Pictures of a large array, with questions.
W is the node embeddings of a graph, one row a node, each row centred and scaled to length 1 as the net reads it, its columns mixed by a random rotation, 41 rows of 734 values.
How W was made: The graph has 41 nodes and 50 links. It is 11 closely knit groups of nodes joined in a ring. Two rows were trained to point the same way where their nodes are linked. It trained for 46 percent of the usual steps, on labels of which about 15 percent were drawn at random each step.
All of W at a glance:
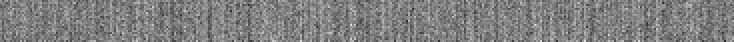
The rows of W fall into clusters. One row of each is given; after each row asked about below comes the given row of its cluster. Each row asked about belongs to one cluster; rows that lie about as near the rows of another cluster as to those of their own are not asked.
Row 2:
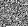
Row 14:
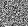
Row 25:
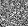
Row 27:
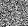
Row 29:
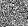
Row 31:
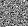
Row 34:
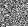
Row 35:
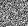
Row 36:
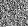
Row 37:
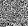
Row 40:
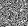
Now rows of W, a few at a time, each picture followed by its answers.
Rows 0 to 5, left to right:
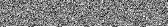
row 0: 34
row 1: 29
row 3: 27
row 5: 35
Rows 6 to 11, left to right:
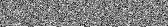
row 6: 2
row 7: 40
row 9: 25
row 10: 27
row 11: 31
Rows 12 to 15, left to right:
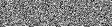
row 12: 14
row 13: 2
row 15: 27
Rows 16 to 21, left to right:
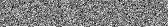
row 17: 31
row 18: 14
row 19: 35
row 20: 36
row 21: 37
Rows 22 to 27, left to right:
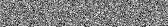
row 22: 29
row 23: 36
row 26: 31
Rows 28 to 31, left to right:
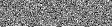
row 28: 37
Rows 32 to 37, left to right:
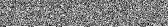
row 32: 34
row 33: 34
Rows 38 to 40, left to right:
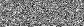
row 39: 14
